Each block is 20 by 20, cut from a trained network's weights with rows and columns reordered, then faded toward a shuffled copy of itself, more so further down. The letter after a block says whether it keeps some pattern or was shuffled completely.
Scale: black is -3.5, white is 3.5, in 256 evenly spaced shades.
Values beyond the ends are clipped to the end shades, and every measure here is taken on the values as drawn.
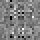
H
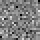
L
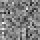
H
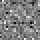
H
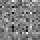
H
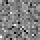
L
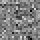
H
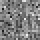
L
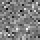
L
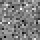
L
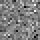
L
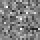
H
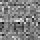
H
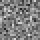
L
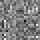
H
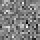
H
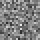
L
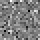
L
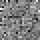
L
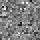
L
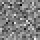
L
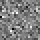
L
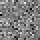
H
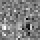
H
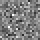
L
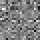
H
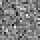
L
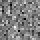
L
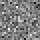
L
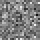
H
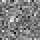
H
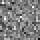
L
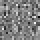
H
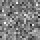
L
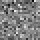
L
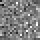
L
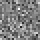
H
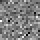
L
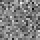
H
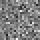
L
